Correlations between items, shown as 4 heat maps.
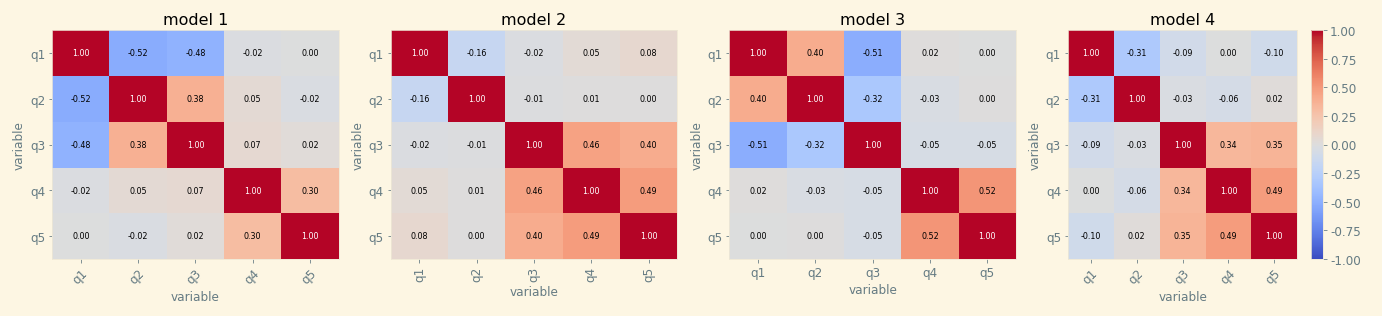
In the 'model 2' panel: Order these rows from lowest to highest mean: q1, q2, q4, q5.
q2, q1, q5, q4
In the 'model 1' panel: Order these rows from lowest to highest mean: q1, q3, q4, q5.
q1, q3, q5, q4
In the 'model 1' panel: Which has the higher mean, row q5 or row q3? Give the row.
q5
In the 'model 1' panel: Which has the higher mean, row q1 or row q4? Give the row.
q4
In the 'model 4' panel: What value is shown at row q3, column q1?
-0.09
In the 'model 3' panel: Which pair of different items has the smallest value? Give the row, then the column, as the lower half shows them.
q3, q1
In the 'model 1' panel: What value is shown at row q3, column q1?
-0.48
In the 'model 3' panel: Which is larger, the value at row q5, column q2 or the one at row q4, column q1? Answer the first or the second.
the second
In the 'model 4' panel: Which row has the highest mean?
q4
